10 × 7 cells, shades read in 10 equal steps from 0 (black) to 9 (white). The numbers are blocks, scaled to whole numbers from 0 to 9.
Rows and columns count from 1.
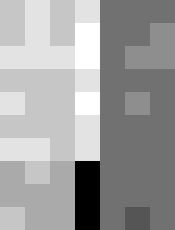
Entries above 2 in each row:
7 7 7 7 7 7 7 6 6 6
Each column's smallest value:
6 6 6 0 4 3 4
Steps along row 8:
up down down up same same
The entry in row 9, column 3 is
6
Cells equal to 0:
3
